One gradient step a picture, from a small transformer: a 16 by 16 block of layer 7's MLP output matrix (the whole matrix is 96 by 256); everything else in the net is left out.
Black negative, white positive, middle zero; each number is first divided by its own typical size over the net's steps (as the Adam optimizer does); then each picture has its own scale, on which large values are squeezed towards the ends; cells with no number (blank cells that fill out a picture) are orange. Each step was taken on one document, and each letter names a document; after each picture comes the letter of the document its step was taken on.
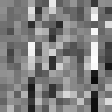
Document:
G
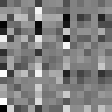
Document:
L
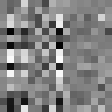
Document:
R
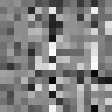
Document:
G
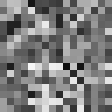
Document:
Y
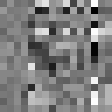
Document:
G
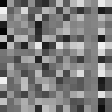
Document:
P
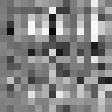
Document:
G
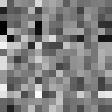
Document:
L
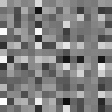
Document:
P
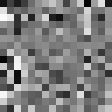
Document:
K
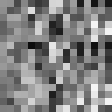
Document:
G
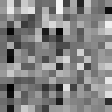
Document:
R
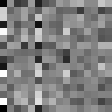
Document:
P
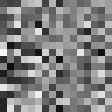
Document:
K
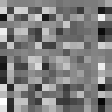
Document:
P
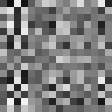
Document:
K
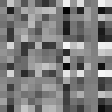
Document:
P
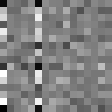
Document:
L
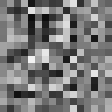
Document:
Y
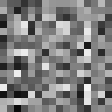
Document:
K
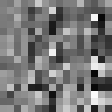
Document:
G
